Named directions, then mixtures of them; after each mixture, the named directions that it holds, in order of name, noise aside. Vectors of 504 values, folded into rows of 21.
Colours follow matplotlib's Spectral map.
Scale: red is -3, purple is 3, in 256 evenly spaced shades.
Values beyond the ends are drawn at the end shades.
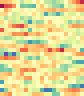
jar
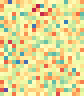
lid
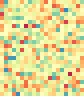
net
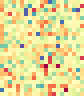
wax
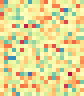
net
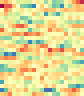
jar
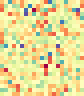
lid, wax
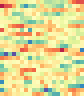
jar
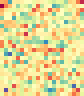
jar, lid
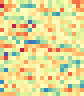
jar, net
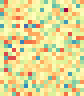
net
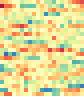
jar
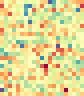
jar, wax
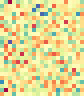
lid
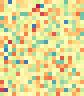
lid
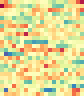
jar, lid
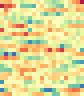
jar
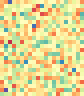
lid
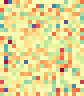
lid, net
